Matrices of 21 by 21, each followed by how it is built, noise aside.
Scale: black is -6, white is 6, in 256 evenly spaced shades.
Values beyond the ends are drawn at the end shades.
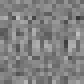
low rank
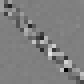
banded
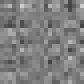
low rank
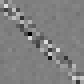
banded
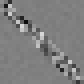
banded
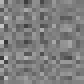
low rank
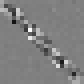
banded
